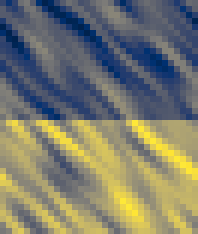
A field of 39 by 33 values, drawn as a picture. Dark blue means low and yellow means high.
The bottom part is higher, past a seam about 50% of the way down. On average the colour sits 50% of the way up the scale. Streaks slant down to the right.
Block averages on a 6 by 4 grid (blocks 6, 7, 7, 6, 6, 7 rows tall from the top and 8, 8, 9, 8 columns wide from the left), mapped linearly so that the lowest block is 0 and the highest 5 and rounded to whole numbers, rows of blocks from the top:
1011 | 0101 | 1011 | 4545 | 4355 | 4455
